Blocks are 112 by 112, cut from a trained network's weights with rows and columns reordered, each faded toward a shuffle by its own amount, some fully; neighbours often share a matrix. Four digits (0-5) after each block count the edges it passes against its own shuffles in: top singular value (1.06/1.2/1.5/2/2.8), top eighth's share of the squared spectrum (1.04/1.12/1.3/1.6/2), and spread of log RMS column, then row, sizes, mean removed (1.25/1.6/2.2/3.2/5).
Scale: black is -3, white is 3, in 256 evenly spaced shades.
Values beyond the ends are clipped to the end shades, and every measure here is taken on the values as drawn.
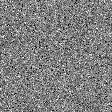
0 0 0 0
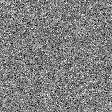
1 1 0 0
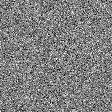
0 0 0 0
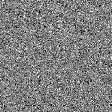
2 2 1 1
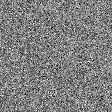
0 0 0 0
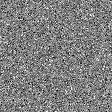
0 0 0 0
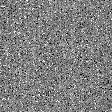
1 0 0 0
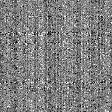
4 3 0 3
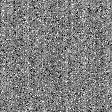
2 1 0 0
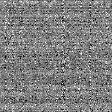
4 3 3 1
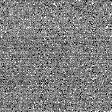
3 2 2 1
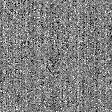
3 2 0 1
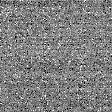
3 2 2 0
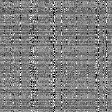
4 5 4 1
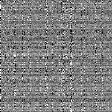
4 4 4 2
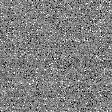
2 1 1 0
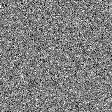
0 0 0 0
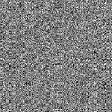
4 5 3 3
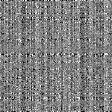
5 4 1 4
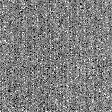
3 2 0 1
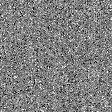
1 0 0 0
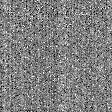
3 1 0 1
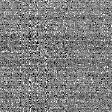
3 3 4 1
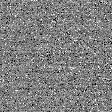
2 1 1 0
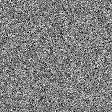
2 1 0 0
